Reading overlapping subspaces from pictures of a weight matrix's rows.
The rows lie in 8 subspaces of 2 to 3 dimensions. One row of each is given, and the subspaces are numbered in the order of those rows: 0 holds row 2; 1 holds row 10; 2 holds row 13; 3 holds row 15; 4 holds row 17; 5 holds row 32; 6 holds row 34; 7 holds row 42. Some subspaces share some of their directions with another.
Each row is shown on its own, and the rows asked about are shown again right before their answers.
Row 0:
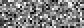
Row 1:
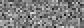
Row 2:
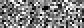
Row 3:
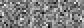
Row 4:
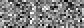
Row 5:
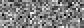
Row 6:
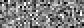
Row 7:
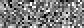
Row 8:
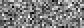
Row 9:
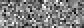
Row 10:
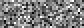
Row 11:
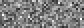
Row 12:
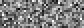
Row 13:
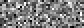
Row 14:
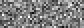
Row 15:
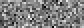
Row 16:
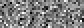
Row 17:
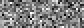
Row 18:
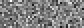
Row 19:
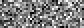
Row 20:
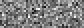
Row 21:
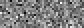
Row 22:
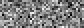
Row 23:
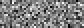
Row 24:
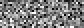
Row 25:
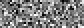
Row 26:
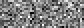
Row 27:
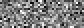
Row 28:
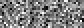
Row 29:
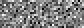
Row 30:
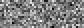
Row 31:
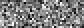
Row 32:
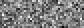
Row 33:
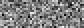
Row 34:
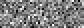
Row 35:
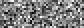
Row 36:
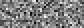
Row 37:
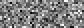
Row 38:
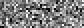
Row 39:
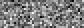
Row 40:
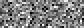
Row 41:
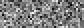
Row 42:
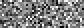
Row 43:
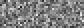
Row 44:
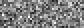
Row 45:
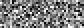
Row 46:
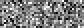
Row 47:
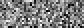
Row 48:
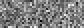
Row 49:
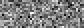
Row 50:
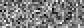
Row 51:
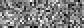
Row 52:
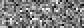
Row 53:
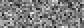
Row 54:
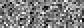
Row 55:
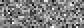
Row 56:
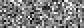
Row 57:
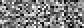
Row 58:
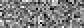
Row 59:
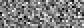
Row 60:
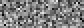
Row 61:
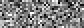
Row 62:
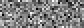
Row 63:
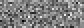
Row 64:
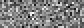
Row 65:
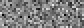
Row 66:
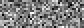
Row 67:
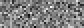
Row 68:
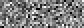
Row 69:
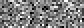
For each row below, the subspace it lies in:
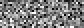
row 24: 5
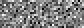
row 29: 6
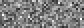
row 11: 5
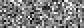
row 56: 0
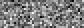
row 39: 1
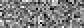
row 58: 1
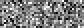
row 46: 0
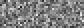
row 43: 2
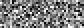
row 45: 7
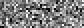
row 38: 4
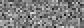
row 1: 5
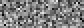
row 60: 2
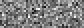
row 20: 4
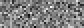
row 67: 7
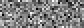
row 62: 1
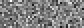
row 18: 7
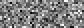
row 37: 5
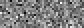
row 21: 7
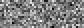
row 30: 3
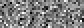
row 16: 0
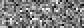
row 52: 4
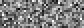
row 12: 5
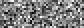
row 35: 1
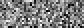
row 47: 6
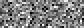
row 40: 0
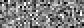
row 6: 2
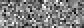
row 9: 3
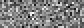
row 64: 2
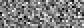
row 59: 1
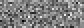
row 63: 5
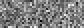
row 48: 6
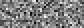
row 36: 7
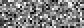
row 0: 2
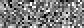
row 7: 6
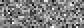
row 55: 3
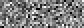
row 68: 4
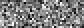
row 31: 3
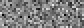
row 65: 1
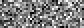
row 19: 7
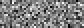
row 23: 7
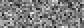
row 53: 6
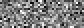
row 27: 5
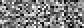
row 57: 7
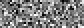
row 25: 6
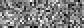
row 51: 6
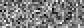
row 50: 0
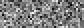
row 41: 0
